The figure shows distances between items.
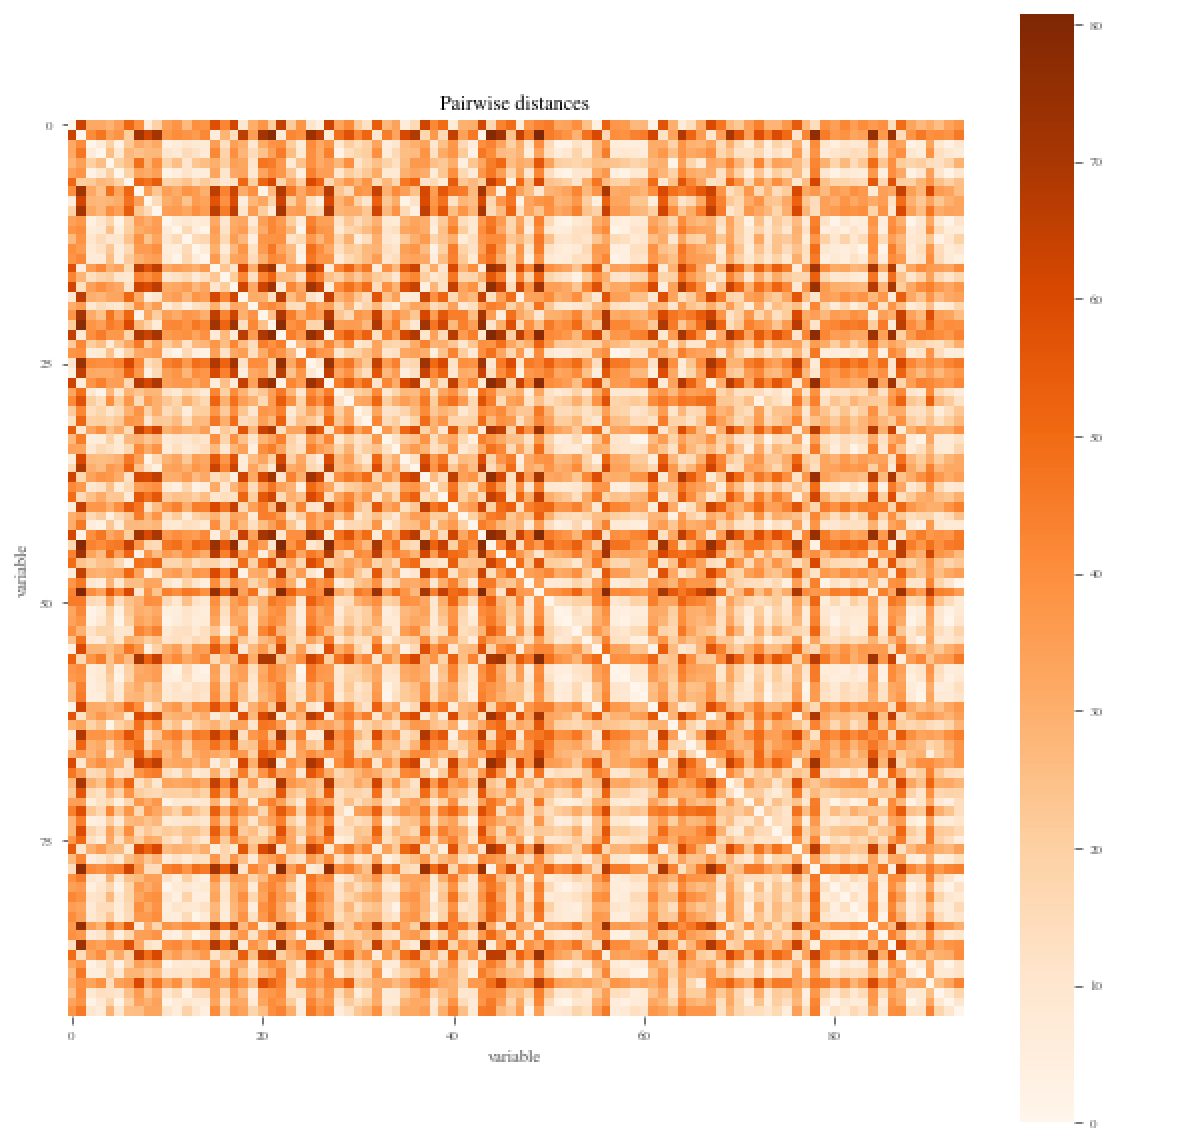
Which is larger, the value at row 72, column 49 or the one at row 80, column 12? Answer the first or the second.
the first
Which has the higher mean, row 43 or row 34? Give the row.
43
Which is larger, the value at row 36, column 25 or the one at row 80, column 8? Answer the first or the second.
the second
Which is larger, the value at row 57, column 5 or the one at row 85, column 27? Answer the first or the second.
the second
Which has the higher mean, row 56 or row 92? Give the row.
56
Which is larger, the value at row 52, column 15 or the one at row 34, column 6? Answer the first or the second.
the first
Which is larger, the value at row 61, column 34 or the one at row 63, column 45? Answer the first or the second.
the second
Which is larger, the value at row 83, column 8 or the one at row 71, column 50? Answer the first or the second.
the first
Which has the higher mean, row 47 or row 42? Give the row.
47
